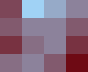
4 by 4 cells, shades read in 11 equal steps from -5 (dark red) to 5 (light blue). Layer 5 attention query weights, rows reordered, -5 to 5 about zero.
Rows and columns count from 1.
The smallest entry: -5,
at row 4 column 4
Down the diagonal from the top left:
-2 1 1 -5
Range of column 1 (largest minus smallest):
3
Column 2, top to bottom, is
5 1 0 1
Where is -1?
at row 2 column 1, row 2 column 4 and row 4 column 3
